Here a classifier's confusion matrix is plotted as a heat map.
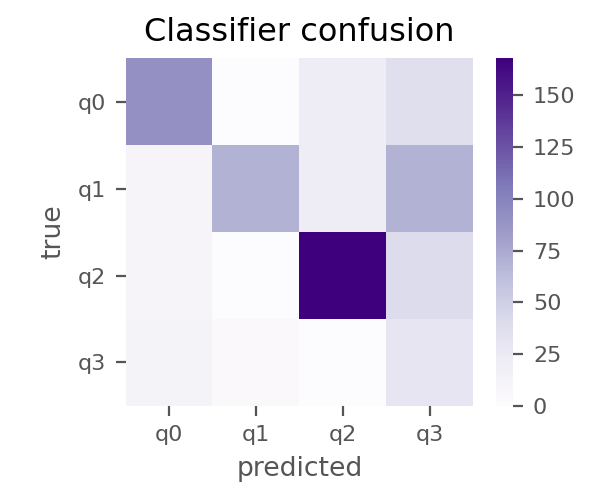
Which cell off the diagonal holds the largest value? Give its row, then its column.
q1, q3
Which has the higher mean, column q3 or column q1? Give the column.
q3
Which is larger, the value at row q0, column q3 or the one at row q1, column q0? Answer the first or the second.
the first
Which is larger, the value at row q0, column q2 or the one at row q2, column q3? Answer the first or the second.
the second
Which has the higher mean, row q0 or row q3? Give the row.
q0
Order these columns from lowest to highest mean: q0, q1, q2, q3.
q1, q0, q3, q2
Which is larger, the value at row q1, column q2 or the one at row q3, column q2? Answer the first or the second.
the first
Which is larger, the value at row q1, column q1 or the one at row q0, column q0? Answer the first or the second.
the second
